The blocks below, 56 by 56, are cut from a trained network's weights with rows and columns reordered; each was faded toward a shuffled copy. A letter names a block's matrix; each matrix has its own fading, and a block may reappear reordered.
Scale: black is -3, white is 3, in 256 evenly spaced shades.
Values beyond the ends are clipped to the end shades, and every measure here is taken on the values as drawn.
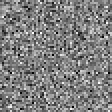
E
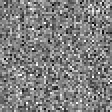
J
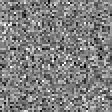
E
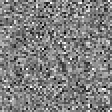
E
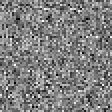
E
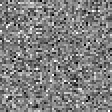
J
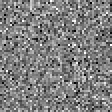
J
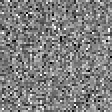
J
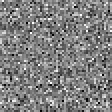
J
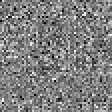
E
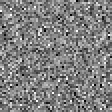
J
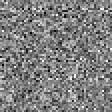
E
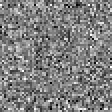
E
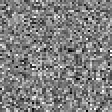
E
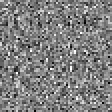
J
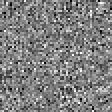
J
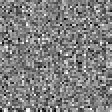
E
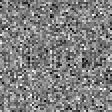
J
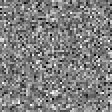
J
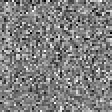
E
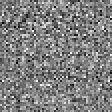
E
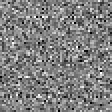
E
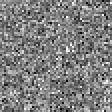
J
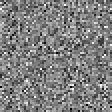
J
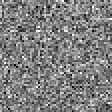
E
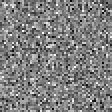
J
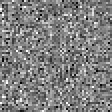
J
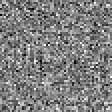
E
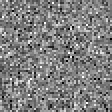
J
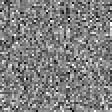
J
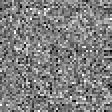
J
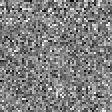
E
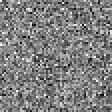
E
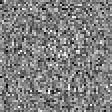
E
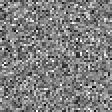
J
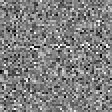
E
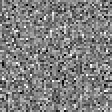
J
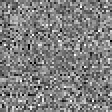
E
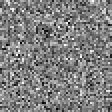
J
